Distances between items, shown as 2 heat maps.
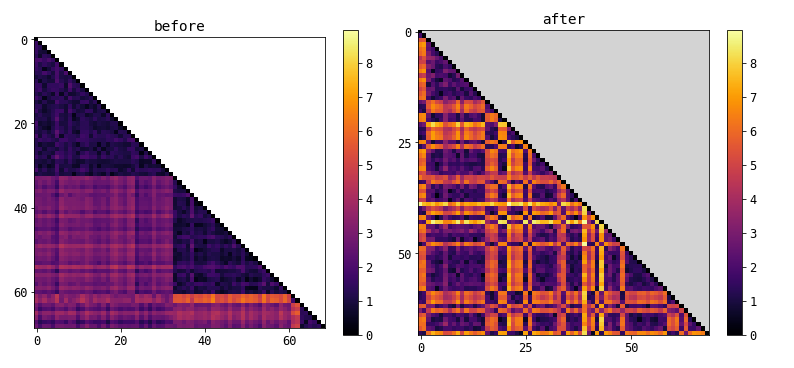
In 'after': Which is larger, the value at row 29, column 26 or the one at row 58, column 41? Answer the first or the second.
the second
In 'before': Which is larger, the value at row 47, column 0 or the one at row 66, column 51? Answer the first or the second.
the second
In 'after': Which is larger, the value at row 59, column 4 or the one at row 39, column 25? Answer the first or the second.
the second
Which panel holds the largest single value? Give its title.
after
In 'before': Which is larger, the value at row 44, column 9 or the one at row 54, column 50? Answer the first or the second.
the first
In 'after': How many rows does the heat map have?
69
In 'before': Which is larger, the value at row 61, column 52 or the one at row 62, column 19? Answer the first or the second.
the first
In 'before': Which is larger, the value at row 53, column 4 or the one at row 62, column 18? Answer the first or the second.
the second
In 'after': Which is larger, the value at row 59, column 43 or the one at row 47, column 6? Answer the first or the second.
the first
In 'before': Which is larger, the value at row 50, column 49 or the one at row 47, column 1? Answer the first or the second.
the second
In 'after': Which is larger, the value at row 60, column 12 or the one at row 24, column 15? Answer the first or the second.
the second
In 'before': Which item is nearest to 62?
61
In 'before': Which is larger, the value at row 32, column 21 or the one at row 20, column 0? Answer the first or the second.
the second
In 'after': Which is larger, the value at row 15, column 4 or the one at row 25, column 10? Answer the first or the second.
the second
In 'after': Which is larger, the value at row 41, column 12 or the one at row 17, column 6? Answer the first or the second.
the first
